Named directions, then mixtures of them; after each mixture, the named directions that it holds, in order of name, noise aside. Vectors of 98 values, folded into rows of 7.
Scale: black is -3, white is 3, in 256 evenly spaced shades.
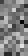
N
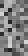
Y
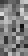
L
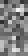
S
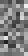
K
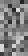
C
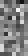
C, K, S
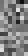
C, K, Y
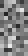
S, Y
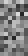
K, S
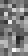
C, S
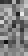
K, L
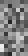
C, N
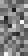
N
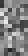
L, N, Y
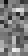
S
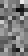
S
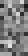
C, K, Y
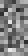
C, Y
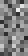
C, S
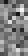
L, S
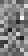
K, Y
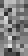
N, Y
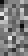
L, N, Y
